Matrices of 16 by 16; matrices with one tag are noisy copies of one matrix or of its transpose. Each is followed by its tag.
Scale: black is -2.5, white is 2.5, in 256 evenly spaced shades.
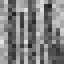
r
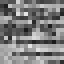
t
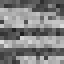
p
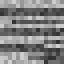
r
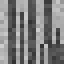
r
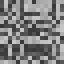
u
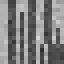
r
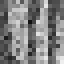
p
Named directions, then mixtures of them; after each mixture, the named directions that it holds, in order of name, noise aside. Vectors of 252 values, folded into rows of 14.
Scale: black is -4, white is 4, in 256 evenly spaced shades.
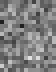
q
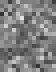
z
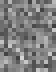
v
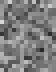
q, v, z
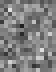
q, v, z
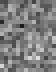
q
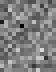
q, v, z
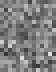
v, z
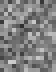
q, z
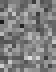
q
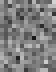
v, z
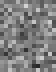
v, z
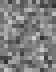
q, v, z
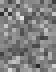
z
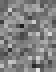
q, v, z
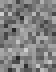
z
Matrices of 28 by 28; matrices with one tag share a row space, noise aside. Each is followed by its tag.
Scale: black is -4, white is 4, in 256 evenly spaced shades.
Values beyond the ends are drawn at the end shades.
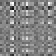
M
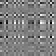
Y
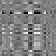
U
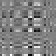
U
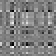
M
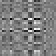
U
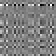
Y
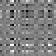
M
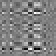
U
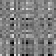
M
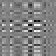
U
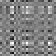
M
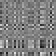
Y
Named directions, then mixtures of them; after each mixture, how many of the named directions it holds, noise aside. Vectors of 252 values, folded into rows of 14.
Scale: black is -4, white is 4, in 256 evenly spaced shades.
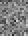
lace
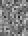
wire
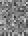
two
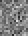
two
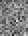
two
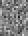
one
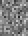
one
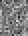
two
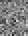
one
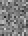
two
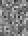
one
